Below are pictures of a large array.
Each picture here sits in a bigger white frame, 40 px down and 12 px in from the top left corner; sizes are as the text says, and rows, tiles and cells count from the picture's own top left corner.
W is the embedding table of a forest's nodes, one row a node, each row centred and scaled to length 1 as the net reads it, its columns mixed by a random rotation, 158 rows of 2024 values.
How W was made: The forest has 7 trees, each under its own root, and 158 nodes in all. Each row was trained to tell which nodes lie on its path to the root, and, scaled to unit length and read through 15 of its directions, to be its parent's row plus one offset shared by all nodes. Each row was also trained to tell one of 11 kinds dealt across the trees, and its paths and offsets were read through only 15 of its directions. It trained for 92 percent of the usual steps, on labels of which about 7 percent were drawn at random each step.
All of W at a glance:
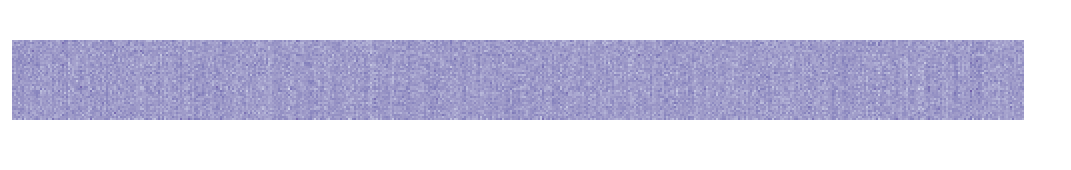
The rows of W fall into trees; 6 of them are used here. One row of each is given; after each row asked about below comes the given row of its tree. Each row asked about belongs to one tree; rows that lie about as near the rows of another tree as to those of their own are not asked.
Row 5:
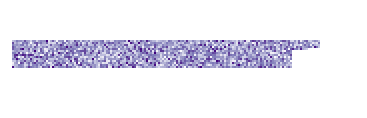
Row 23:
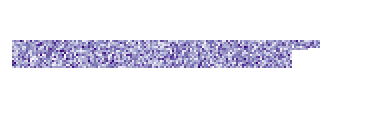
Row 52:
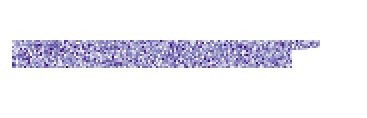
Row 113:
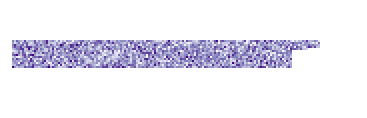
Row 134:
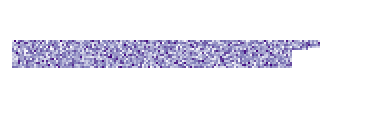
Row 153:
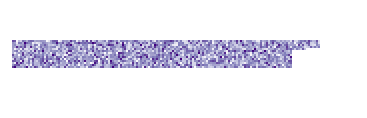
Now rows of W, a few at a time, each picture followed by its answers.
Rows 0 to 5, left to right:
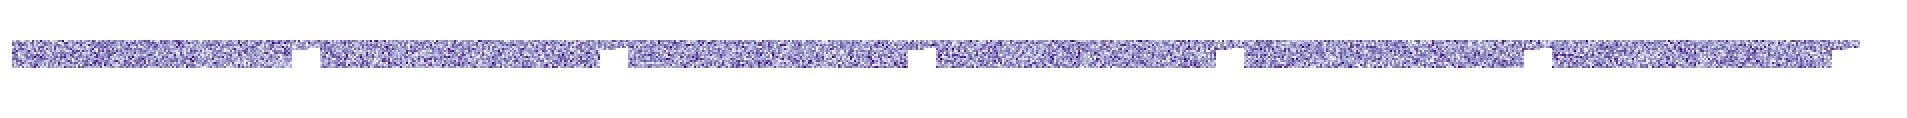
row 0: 5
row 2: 113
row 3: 5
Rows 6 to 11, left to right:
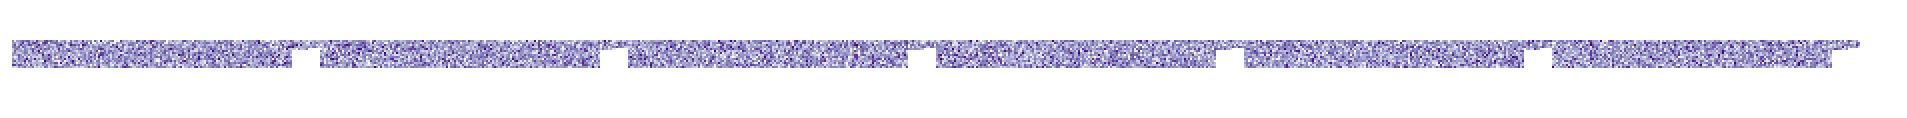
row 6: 52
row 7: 52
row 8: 5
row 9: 5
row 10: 52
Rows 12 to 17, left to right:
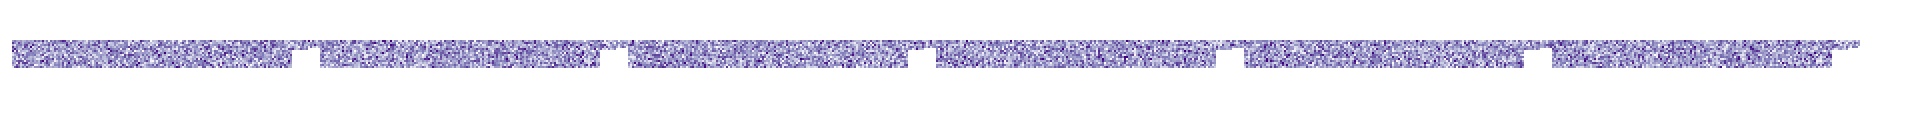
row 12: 134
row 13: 5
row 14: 134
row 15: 153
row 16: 134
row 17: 5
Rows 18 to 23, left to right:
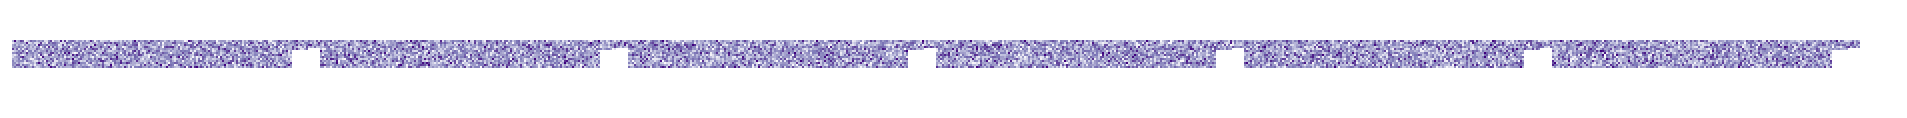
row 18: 23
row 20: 52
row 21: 52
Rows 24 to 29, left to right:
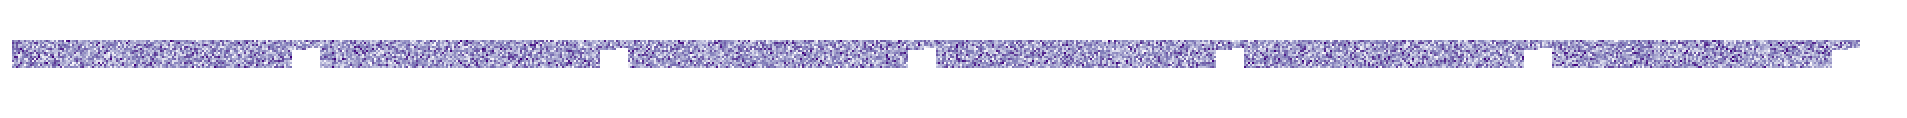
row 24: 5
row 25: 52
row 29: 113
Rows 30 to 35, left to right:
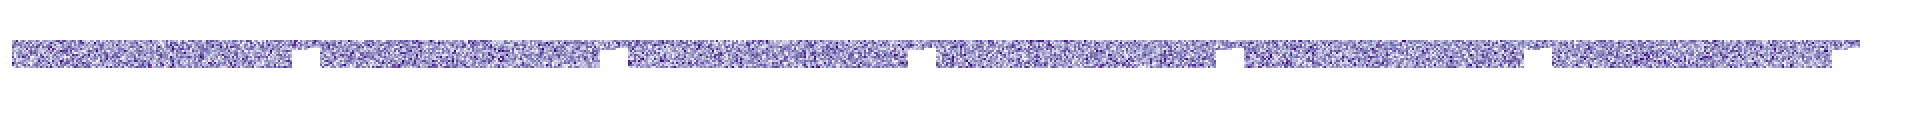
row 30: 23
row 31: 113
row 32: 23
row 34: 5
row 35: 23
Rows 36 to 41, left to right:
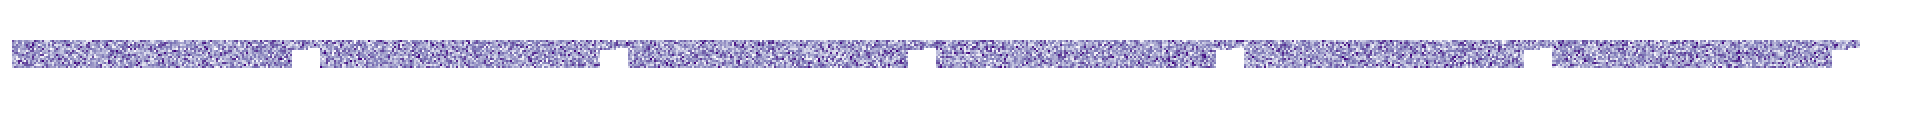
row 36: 134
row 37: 134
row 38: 134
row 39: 23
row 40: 52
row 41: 113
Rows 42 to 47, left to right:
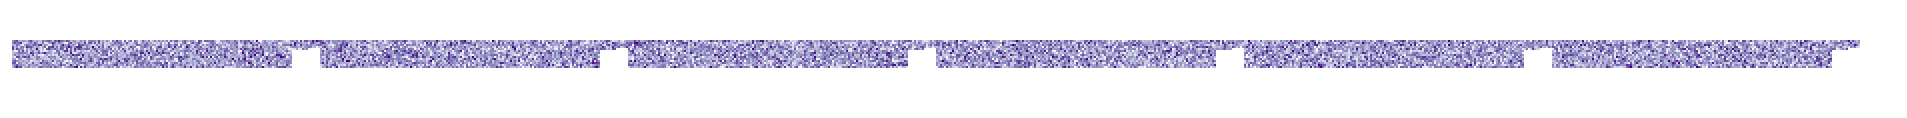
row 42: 23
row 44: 134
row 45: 134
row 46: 113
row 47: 113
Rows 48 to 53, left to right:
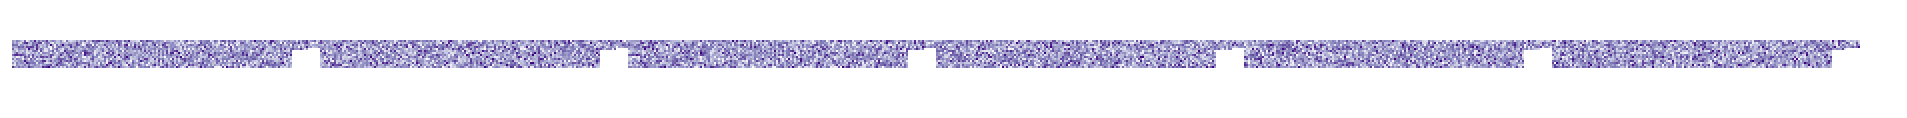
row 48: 134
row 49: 134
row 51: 5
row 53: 134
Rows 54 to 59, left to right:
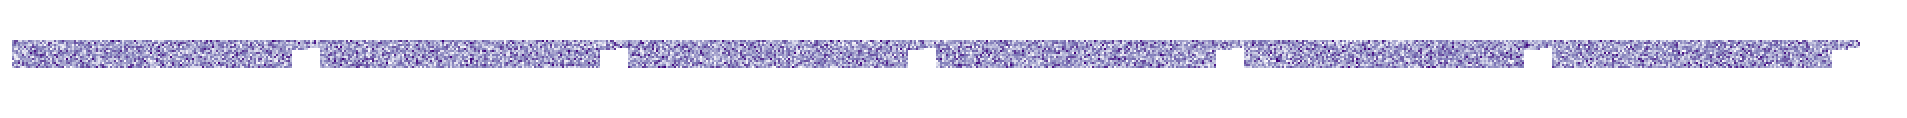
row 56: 134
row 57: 5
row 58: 23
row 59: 23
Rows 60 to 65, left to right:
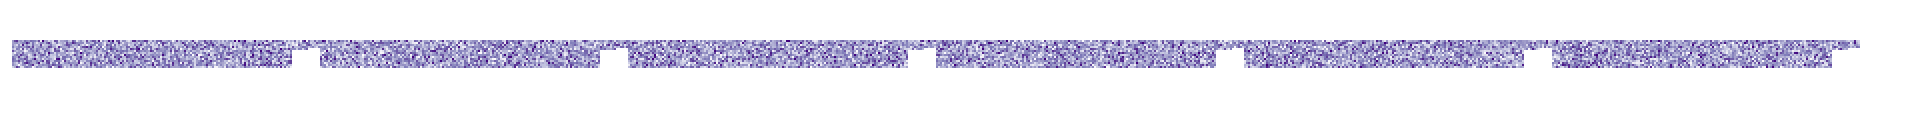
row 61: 23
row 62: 5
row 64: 5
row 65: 134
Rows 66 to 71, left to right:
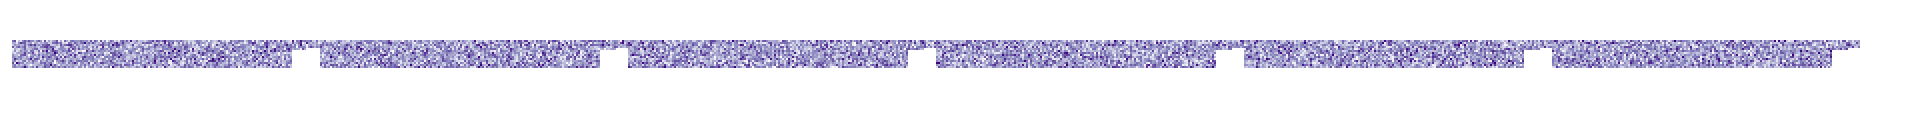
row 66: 52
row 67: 23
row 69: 23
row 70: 52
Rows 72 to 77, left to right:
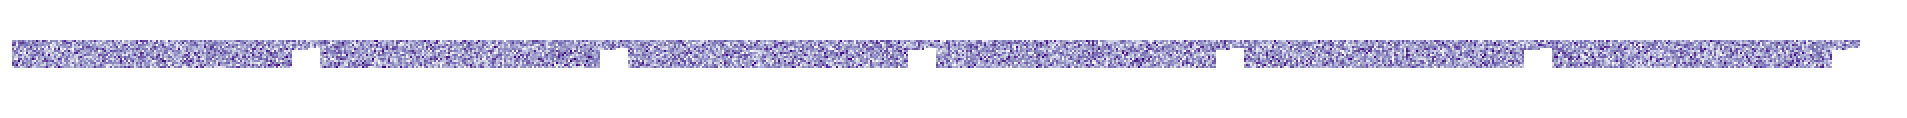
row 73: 134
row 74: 134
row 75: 52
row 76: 153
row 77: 5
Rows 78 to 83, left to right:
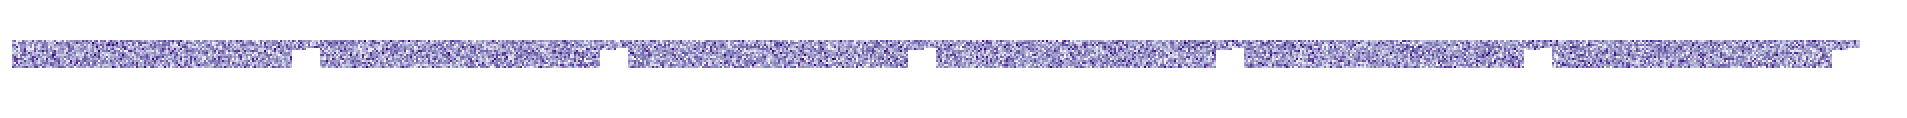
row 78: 5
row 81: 5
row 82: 52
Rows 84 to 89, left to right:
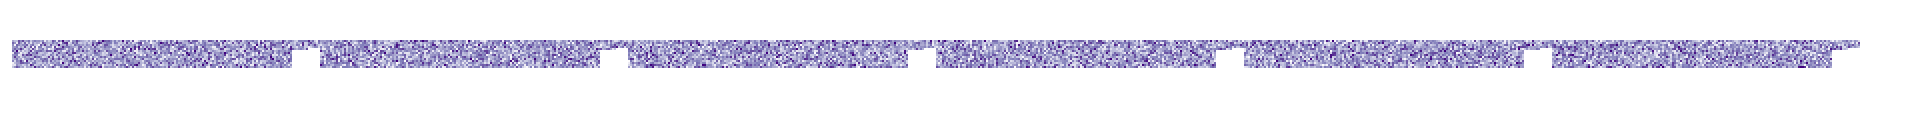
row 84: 5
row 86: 5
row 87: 134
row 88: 52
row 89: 113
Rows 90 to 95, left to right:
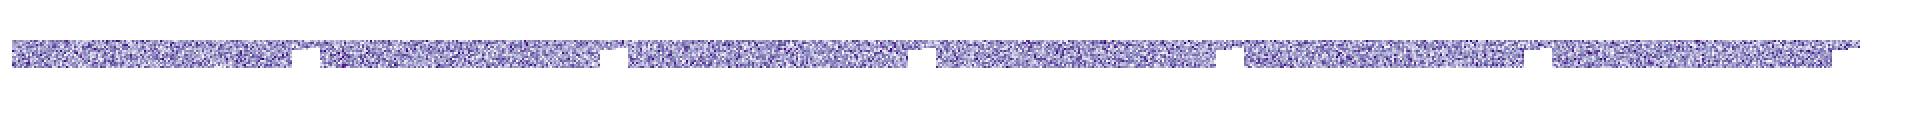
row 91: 5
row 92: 5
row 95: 134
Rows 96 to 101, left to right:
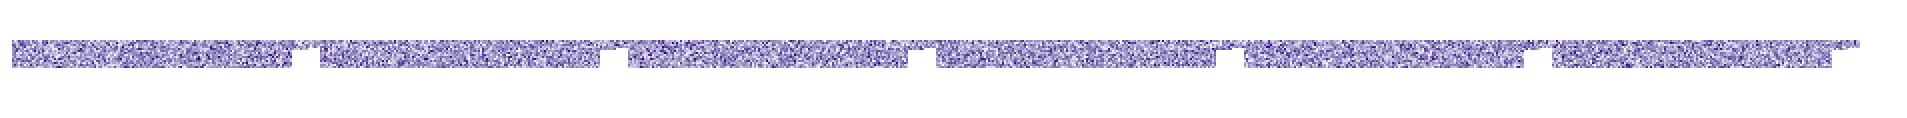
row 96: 5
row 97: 153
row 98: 52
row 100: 52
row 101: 113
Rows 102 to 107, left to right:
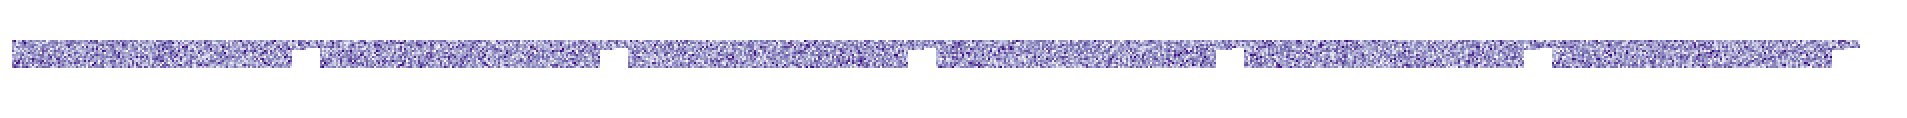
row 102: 134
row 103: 153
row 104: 23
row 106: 134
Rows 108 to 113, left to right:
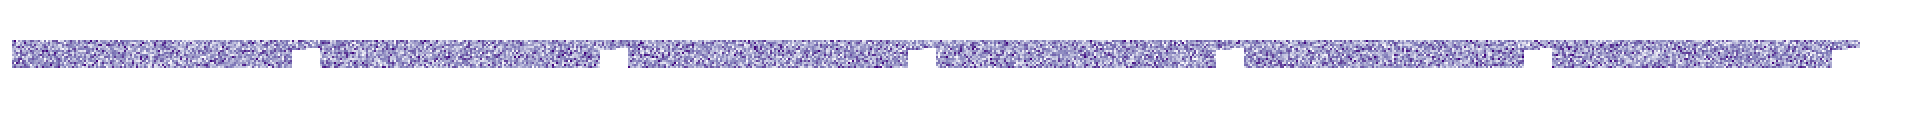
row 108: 134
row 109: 134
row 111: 23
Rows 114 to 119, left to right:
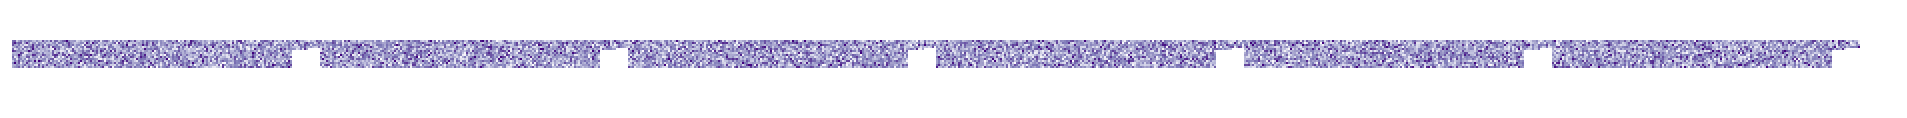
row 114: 134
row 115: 52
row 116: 5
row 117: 5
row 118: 113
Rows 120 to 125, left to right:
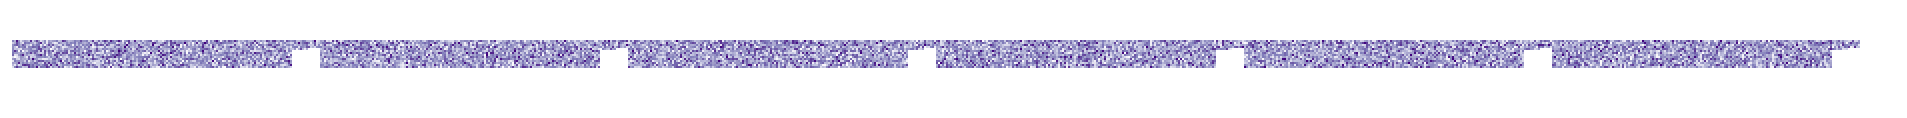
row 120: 134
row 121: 52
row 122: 5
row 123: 134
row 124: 113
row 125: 5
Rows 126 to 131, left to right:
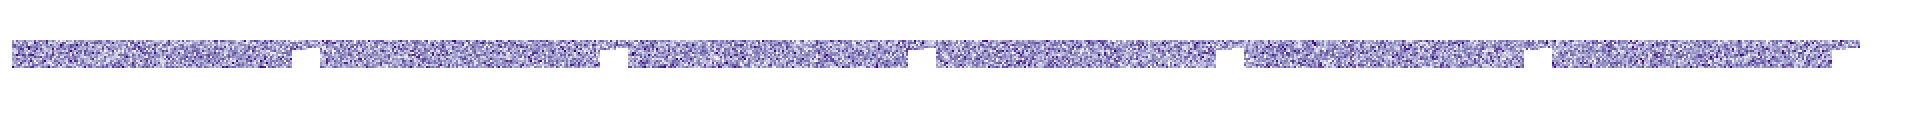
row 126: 113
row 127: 134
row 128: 134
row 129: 5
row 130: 52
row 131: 23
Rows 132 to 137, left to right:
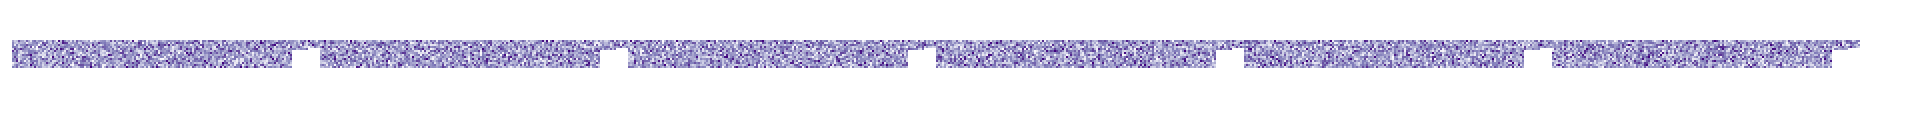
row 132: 5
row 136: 153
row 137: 52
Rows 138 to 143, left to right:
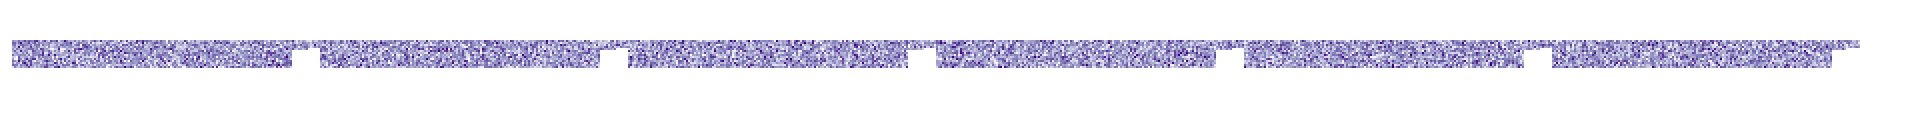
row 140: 5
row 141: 134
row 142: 52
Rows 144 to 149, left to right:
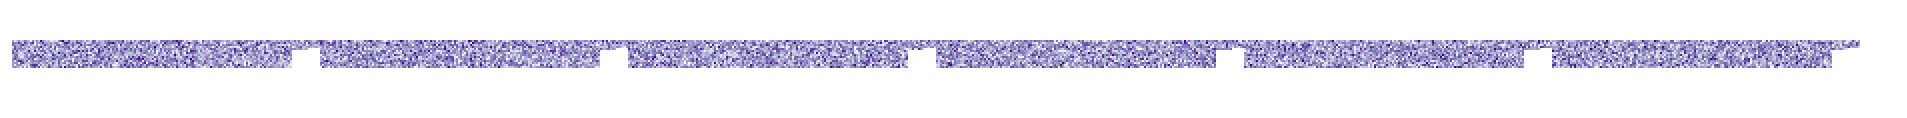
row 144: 5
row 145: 134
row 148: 52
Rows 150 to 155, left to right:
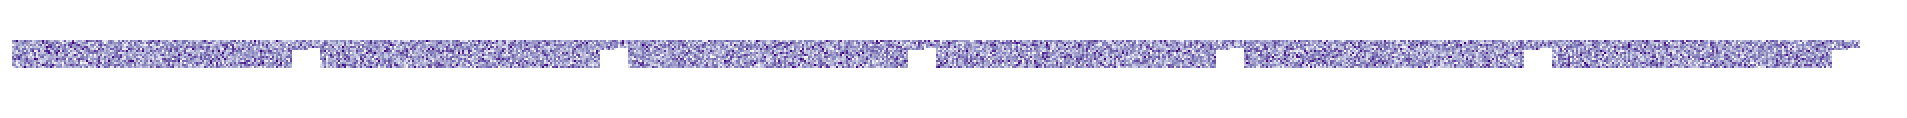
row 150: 52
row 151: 5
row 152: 134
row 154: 5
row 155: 134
